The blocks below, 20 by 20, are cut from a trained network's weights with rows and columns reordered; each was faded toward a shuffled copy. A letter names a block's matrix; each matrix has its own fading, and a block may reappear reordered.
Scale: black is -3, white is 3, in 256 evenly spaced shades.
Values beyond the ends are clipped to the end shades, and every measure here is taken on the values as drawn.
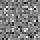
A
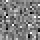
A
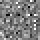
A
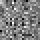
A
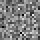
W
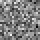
W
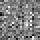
A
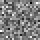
W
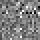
A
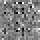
A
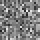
W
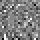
A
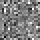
A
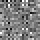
A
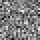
W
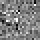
A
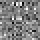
A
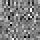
A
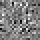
A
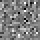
A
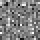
A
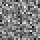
W
